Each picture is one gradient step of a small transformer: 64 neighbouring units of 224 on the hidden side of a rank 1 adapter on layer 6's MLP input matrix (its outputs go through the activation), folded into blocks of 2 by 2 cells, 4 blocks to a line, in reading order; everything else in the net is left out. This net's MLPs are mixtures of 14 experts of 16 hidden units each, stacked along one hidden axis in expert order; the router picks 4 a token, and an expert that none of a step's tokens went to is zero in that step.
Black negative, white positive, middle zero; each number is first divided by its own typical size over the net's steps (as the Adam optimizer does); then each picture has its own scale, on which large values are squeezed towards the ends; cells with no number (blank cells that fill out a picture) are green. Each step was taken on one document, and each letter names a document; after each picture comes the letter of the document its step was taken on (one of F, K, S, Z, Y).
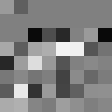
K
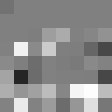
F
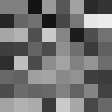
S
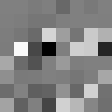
F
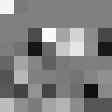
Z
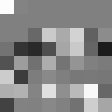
Z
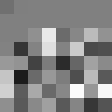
F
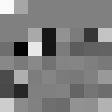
Z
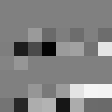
F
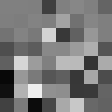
S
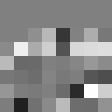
F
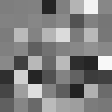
S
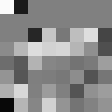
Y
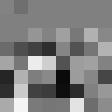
K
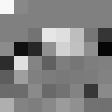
Z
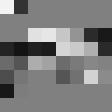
K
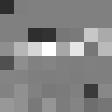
Z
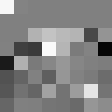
Z
